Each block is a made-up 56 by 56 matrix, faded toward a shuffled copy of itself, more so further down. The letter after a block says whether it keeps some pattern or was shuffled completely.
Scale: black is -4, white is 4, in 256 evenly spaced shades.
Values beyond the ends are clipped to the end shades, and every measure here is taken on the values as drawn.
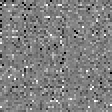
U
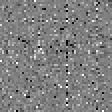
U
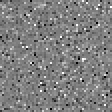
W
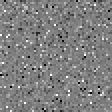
W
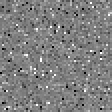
W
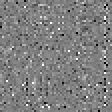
U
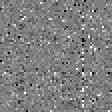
U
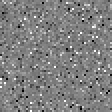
W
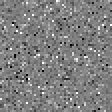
W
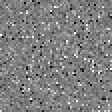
W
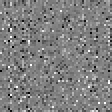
U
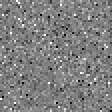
W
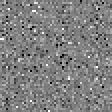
U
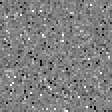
W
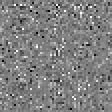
U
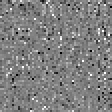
U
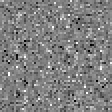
U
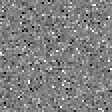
W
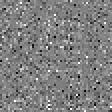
U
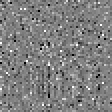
U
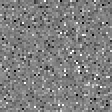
W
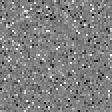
W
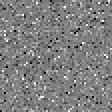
W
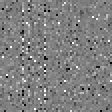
U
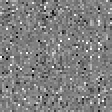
U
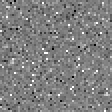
W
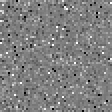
W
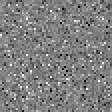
W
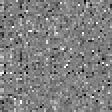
U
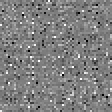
U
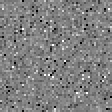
W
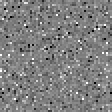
W
